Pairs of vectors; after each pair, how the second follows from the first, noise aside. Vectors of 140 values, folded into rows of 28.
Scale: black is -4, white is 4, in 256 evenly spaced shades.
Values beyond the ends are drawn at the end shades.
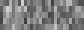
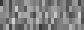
shuffled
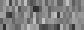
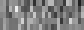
shuffled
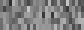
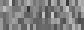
negated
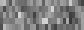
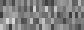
shuffled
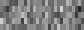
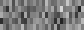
sign-scrambled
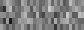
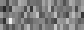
sign-scrambled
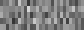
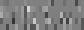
partly zeroed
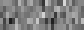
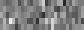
negated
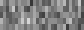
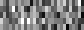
scaled up
